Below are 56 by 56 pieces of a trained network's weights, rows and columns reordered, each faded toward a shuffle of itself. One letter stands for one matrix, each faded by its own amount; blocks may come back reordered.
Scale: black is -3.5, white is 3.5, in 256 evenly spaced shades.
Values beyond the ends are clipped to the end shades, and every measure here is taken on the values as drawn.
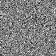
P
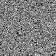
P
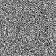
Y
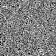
P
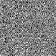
Y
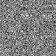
Y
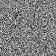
Y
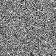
P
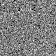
P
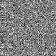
Y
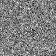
P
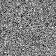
P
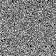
P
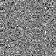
Y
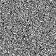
P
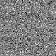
Y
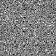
Y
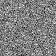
P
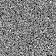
P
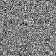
Y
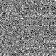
Y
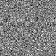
Y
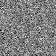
P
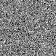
P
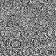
Y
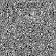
Y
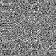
Y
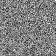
P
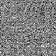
Y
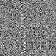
Y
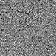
Y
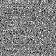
Y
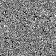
P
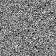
P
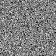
P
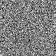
P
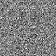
Y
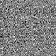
Y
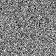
P
